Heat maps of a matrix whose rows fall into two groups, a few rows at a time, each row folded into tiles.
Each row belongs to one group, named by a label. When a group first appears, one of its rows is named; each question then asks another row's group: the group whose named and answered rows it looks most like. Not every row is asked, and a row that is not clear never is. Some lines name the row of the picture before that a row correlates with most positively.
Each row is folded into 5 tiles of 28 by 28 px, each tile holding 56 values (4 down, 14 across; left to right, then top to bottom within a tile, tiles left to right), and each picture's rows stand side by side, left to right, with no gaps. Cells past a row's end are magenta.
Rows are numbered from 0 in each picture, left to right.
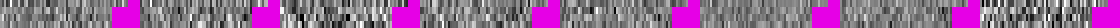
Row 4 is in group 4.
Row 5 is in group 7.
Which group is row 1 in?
7
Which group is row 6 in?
4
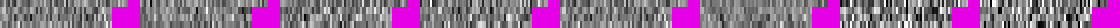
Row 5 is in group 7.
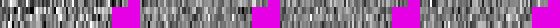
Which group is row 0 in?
4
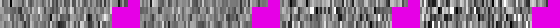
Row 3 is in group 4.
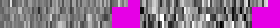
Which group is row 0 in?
7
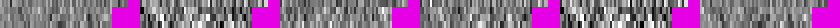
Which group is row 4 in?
7
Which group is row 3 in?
7
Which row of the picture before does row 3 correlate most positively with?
0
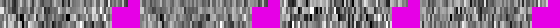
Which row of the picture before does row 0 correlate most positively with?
5
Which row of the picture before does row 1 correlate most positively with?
5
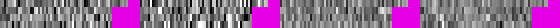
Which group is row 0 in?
4
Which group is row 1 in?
7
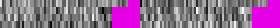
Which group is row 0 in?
4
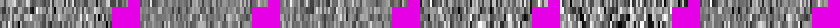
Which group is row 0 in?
4
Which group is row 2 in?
4
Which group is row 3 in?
7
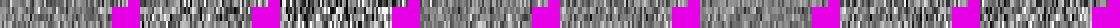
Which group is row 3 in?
7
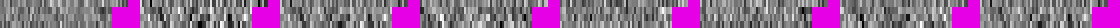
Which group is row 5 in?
4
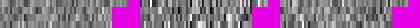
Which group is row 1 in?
7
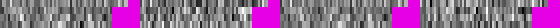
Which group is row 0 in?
7
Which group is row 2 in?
7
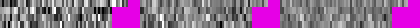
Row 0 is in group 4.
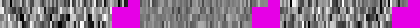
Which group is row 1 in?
7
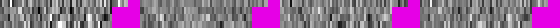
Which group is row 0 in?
7
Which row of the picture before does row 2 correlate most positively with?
0
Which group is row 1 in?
7
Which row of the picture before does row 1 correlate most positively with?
2
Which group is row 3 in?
7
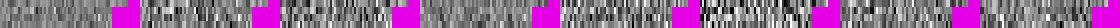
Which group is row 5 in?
4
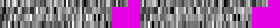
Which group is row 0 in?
4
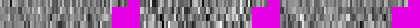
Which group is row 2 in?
7
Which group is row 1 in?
7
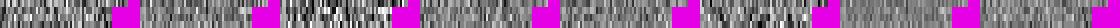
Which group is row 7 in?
4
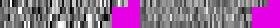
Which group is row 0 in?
7
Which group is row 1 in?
4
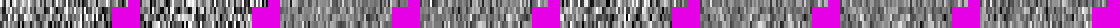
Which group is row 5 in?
7
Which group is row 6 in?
7
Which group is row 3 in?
7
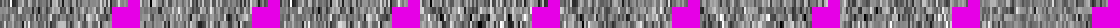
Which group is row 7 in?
4
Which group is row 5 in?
7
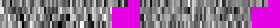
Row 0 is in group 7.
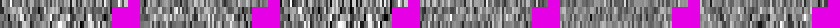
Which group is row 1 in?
4
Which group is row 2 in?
7
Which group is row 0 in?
7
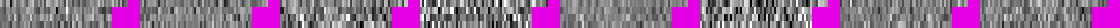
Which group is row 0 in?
4
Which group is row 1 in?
4
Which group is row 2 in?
7
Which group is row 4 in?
7
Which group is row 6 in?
7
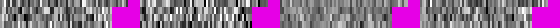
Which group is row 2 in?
7
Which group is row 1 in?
4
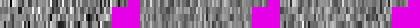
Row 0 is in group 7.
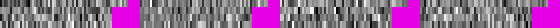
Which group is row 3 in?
4
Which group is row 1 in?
7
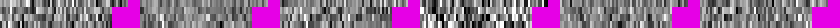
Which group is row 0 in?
4
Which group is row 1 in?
7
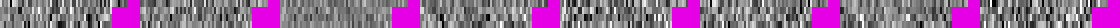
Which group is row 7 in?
7
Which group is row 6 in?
7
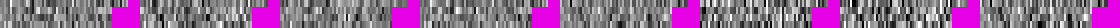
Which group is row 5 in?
4
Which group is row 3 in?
4
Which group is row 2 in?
4
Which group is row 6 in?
7
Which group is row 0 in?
4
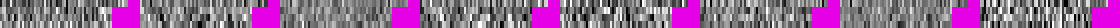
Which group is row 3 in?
7
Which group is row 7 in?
4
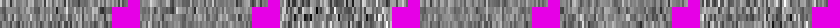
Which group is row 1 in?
4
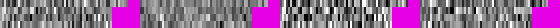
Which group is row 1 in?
7
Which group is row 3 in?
4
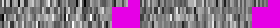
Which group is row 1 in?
4
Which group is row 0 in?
4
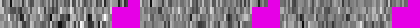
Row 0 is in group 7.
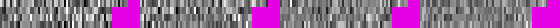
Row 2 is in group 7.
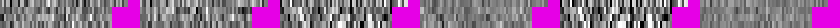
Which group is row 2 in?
7
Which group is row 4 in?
7
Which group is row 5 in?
4
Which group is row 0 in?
4
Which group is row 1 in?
4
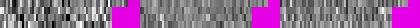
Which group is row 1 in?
7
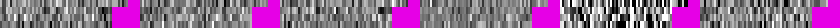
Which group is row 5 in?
4
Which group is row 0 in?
4
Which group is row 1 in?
4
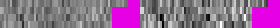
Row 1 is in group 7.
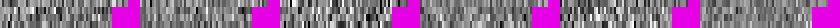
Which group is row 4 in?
4
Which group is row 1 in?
4
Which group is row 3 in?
7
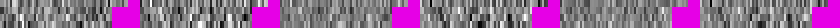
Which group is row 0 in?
7
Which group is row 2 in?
7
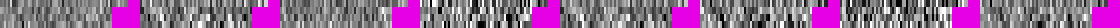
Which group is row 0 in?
7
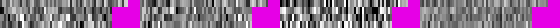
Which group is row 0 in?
7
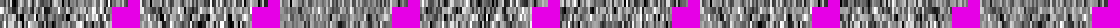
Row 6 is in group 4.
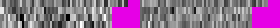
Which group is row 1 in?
4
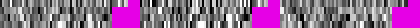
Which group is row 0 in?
7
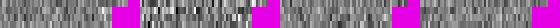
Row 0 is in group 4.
